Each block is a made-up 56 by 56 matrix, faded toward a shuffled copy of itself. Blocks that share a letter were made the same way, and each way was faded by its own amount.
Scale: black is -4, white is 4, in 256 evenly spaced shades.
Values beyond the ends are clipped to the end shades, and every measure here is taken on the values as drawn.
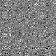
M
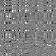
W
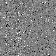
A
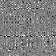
M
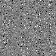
A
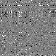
M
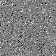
A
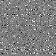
M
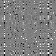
W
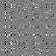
W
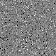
A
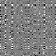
W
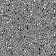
A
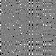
W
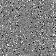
A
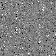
A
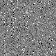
A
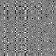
W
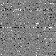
M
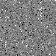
A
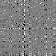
W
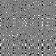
W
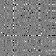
W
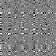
W
